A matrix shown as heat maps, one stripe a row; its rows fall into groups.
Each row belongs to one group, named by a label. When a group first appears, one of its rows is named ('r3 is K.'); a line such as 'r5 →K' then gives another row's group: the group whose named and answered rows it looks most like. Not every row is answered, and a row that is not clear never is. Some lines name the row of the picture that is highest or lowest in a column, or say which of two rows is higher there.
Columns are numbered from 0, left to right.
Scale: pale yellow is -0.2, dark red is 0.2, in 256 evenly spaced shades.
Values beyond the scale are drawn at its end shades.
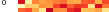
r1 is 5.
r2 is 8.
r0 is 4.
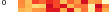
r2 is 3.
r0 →3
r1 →5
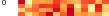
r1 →3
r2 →3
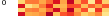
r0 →3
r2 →3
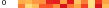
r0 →3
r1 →5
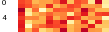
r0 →5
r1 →8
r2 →4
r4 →8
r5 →5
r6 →4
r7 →4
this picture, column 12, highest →3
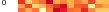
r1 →5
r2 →4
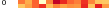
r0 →4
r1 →3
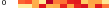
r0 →8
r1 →5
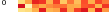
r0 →3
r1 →4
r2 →5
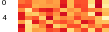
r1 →5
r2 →3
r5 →4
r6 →8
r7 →5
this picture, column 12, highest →6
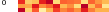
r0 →8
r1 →3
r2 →4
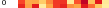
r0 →5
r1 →4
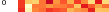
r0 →5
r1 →4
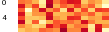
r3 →8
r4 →8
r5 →4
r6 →5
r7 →5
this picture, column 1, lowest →2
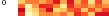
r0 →3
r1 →3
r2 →8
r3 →5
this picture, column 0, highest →2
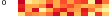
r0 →5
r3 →3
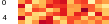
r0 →5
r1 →4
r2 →4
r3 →5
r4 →8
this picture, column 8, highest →3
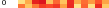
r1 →3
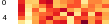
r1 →8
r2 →4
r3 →3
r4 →5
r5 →5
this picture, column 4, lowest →5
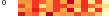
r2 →3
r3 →8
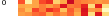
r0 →8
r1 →5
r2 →3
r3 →3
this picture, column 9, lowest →0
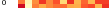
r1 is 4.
